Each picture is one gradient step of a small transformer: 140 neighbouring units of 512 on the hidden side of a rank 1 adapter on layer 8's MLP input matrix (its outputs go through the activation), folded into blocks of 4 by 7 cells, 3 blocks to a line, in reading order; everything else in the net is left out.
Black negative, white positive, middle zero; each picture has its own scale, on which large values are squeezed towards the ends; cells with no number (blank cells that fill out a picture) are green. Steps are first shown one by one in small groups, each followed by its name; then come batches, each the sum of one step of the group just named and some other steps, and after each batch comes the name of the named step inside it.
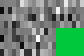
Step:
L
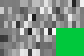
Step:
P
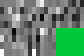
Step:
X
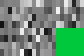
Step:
L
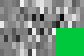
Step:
P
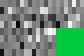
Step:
L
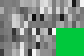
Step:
P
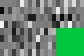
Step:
L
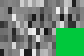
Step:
L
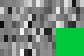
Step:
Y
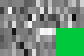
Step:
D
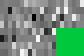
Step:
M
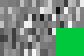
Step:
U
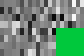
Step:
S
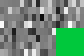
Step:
U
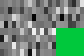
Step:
M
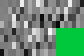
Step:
D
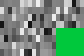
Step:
Y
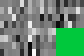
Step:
U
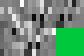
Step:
U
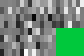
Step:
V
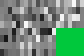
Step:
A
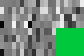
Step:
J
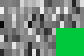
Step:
J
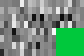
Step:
J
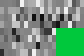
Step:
V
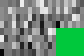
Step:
J
